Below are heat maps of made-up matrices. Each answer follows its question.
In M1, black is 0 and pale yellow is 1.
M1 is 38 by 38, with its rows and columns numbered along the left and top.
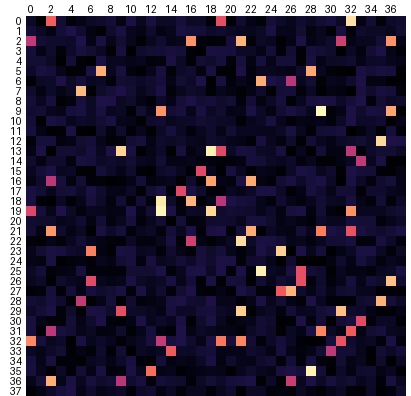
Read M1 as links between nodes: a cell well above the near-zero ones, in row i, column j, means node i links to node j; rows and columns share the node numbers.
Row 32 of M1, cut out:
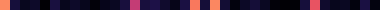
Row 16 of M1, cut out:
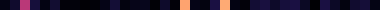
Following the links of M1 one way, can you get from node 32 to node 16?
yes
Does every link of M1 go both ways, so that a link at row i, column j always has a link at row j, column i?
yes
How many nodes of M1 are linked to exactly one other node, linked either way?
6
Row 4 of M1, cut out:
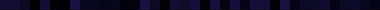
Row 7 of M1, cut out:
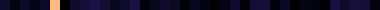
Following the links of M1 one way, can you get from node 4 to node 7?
no
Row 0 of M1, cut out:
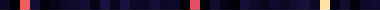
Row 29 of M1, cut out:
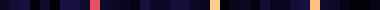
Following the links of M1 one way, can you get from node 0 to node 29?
yes
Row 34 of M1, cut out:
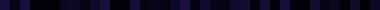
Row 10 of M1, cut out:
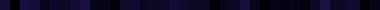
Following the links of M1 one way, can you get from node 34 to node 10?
no
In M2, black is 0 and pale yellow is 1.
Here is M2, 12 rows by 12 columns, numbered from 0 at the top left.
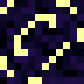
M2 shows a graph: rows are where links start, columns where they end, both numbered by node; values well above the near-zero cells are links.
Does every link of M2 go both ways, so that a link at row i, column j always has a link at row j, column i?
yes
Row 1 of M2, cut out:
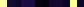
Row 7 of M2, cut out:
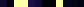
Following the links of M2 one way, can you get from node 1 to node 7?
yes
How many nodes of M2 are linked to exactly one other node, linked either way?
1
